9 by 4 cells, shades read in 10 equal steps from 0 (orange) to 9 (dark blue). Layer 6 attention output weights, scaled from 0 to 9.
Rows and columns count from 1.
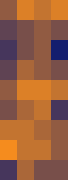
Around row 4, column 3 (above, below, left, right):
4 1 3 5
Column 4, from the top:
1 5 9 5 2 7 4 4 5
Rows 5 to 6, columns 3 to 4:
1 2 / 2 7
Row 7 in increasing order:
2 2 3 4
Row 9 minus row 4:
1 0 1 0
